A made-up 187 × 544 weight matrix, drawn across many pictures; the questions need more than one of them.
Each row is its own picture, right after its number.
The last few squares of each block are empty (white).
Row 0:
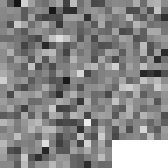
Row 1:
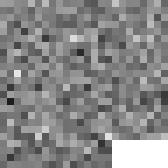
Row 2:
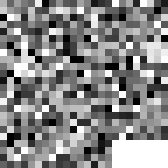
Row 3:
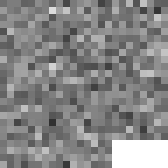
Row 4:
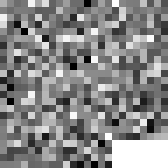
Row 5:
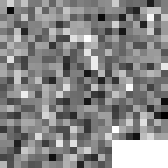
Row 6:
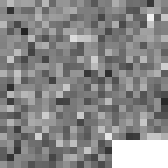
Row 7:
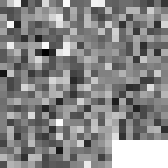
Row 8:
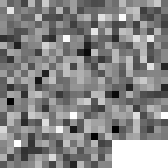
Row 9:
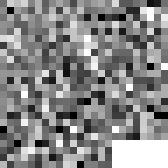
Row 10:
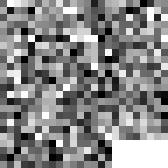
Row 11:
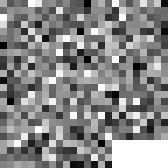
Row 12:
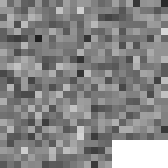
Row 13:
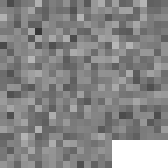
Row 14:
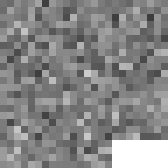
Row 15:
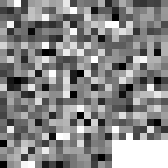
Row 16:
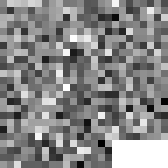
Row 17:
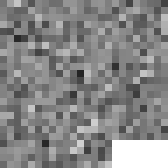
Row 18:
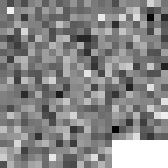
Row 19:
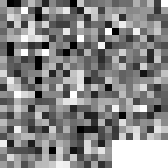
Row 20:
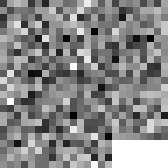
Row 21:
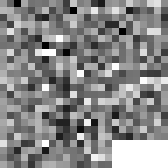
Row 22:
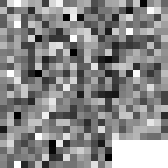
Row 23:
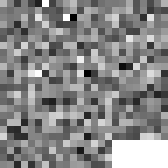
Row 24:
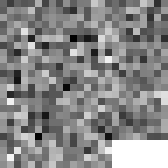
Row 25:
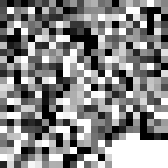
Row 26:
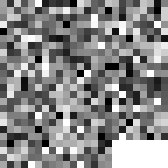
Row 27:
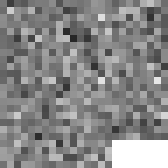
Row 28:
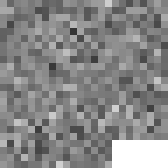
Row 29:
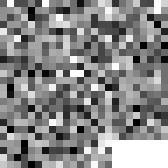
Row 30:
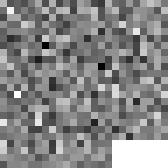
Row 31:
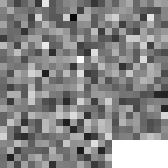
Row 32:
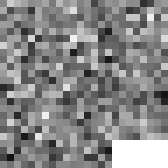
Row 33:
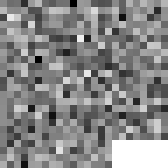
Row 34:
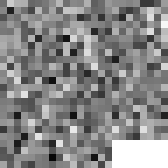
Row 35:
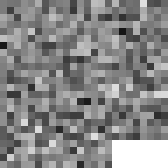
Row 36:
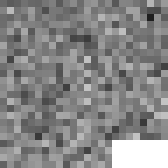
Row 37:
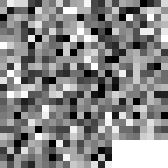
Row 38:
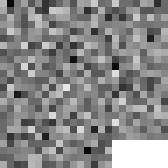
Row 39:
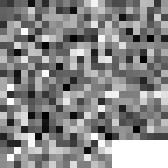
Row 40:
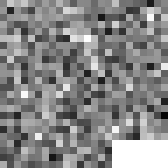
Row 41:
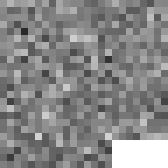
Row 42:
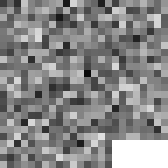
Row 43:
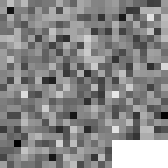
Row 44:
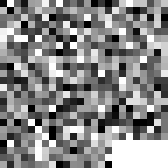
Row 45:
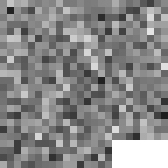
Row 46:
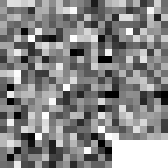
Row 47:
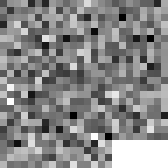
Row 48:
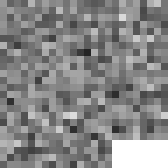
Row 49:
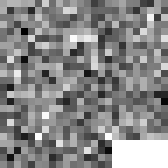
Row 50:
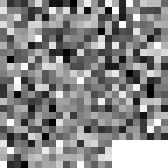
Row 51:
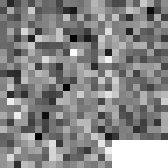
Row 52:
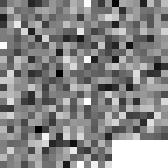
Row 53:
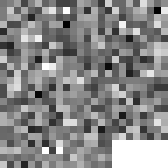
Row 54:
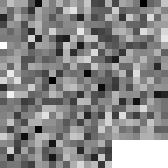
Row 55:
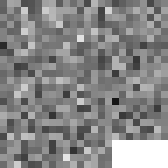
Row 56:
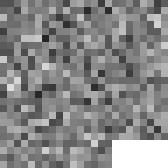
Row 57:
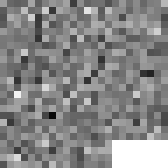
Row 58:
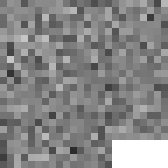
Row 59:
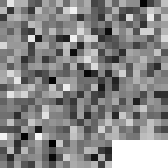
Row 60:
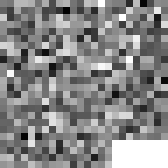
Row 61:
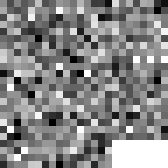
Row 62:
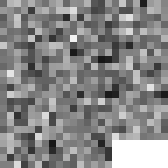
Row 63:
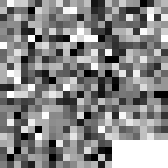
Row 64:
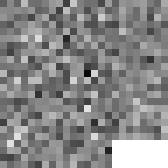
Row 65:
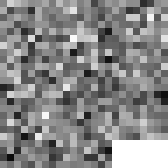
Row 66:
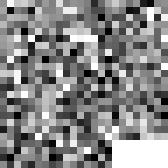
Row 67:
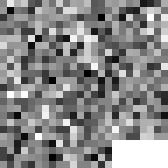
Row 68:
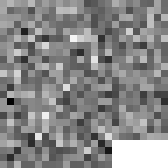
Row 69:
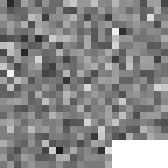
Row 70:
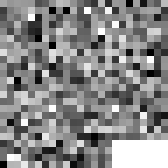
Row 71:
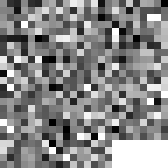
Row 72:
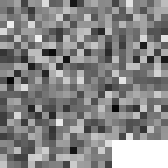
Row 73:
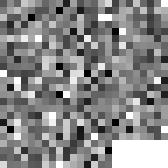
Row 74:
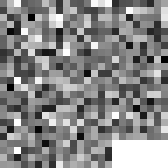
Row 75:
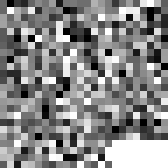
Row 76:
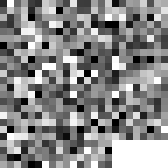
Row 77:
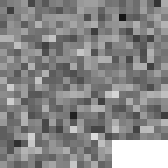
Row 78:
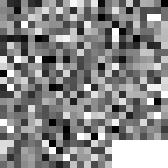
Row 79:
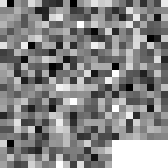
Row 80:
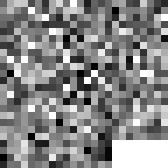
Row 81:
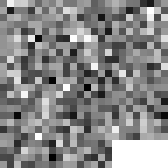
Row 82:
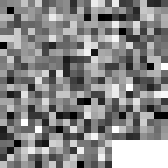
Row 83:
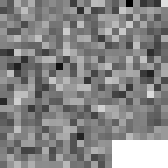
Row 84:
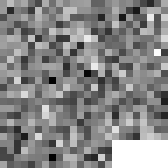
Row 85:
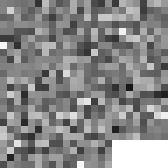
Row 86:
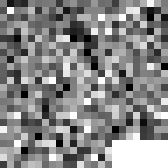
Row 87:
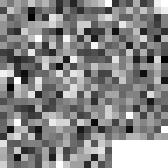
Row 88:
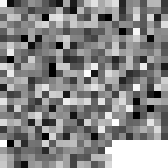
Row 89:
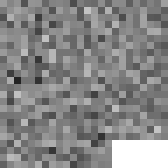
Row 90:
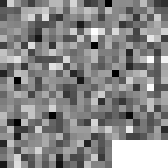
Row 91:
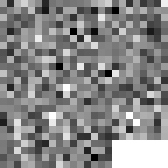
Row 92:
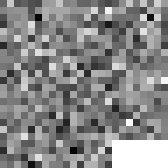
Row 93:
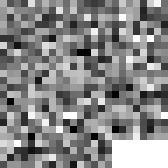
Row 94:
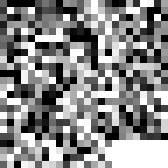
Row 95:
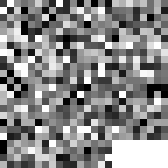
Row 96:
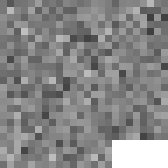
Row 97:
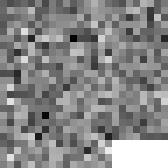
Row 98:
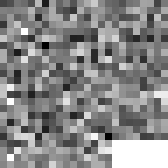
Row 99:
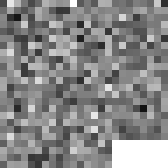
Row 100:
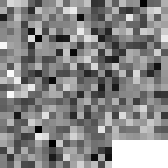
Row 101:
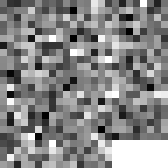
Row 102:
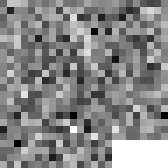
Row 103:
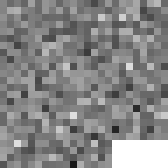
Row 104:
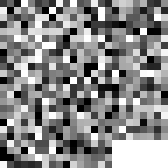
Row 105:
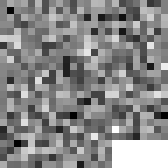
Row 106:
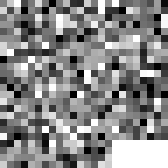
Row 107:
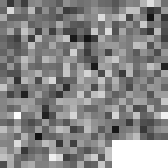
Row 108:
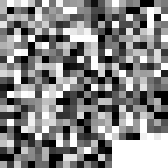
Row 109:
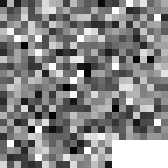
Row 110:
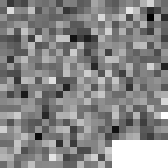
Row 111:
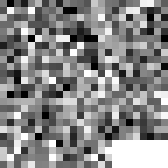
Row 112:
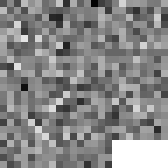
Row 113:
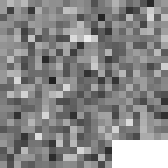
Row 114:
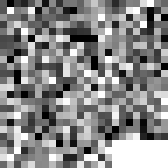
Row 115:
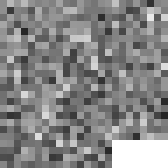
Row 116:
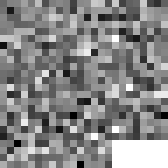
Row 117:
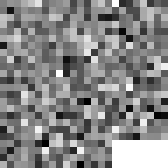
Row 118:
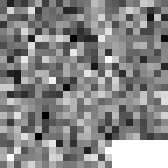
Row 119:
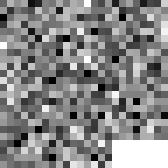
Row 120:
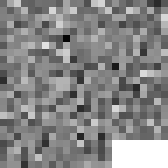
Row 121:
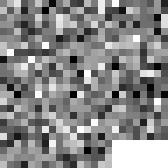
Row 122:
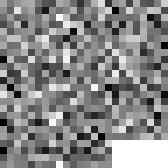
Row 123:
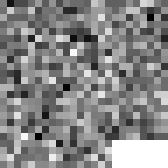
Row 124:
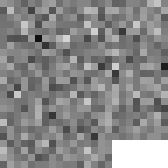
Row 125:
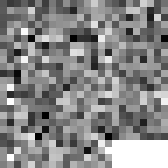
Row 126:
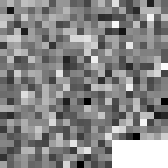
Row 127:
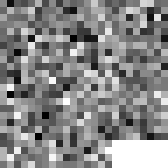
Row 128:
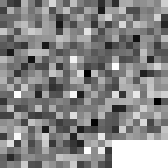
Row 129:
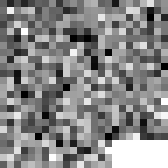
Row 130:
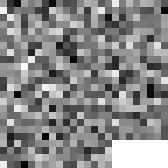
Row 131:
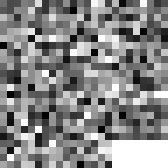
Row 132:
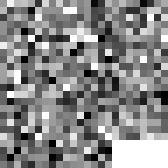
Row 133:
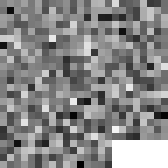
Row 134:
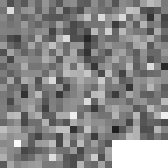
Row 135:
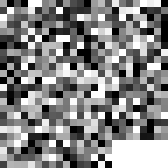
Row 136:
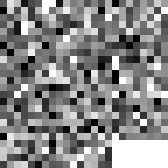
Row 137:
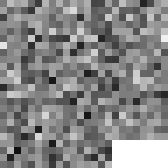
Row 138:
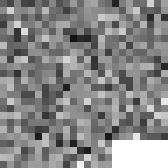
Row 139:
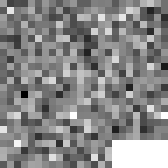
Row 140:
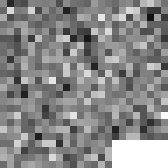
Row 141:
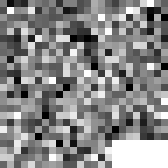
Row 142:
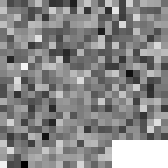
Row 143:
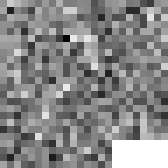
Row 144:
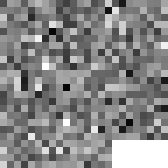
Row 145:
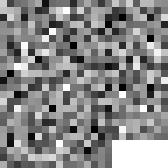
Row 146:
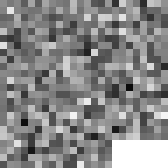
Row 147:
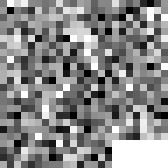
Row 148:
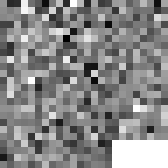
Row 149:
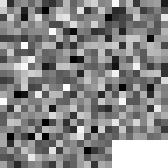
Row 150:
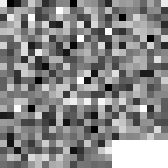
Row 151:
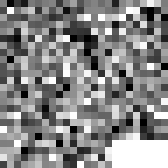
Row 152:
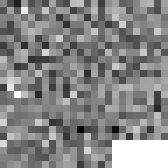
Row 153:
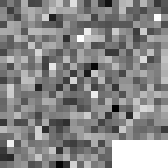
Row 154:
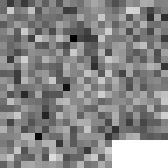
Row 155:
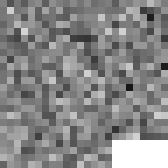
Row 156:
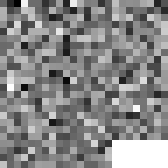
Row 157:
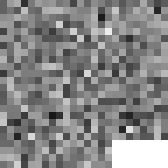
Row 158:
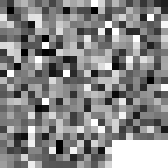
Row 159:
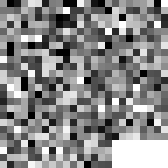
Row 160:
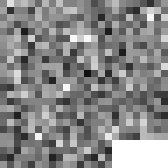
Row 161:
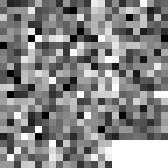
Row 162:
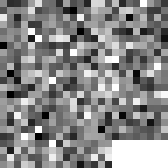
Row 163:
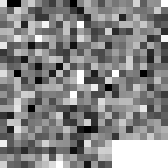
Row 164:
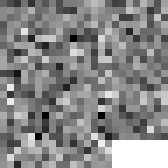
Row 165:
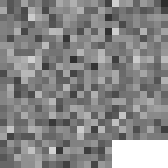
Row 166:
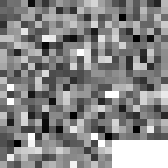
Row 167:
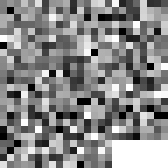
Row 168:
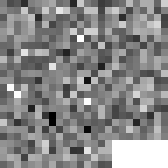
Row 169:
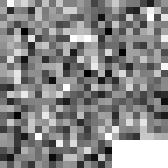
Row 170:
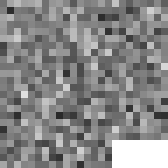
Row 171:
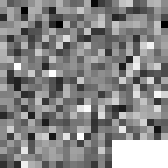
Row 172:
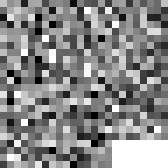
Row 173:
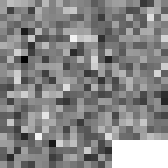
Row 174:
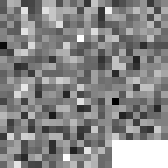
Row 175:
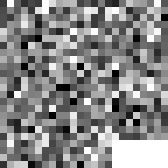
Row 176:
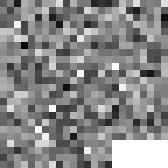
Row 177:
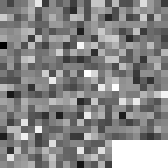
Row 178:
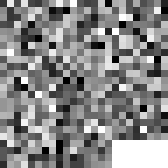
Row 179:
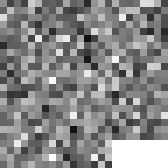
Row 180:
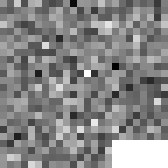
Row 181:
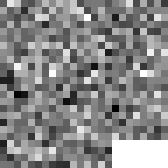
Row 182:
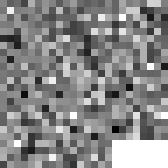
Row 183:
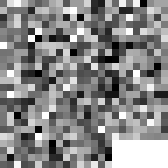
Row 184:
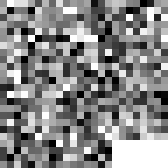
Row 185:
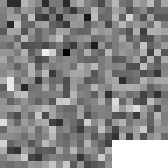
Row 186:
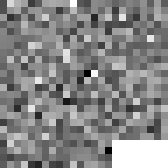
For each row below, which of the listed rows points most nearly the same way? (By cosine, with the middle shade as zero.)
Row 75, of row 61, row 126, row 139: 139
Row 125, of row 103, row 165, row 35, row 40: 35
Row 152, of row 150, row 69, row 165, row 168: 168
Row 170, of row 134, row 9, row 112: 9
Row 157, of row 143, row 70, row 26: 26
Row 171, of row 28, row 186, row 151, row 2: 2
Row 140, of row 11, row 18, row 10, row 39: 18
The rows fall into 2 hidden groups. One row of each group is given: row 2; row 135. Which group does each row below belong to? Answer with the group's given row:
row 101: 135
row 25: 135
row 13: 135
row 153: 2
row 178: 2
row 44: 2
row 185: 2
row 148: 2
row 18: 135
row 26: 2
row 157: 2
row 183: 135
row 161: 135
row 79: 2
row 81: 135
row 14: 135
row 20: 135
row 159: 2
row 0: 2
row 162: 135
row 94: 135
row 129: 135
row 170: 135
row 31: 135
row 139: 135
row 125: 135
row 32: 135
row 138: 135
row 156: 2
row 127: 135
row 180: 2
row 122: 2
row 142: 2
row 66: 135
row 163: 2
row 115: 135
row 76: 2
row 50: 2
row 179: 135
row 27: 135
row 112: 2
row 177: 135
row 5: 135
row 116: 135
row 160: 135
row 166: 135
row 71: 2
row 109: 2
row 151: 135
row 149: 2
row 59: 135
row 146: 135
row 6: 135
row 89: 2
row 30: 2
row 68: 135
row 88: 2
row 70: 2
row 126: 135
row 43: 135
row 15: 2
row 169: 135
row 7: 2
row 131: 135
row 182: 135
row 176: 2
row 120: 2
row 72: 2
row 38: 2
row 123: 135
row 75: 135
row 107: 135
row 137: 135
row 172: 2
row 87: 2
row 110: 135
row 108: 135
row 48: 135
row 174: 2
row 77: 135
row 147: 135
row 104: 2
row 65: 135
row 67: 135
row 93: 135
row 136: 2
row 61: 2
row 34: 135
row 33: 2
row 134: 135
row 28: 2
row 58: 2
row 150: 2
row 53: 2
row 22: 135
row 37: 135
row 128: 2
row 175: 2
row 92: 2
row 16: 135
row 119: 135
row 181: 2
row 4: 135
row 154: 135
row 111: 135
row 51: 135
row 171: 2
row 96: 135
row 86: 135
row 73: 2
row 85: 135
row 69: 2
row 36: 135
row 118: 135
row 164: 135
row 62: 135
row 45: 135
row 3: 2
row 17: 2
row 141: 135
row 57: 2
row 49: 135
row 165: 2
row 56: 2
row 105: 135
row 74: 2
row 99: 2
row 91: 2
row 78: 2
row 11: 135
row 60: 2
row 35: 135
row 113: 135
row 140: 135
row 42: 2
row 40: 135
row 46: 135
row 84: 135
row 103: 135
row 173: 135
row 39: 135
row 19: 2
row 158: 2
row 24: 135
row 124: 2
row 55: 2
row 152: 2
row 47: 135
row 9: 135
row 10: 135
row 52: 135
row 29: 2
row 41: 135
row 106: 2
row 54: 135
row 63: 135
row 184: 135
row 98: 135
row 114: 135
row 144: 2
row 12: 2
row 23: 135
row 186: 2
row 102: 135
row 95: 2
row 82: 135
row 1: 135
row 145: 2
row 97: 135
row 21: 2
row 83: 2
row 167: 135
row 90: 2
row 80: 2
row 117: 135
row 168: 2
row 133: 135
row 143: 135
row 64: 2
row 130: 2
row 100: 135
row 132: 135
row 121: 2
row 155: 135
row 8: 135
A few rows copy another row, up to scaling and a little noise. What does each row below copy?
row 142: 50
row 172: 89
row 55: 174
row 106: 121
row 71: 78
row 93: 48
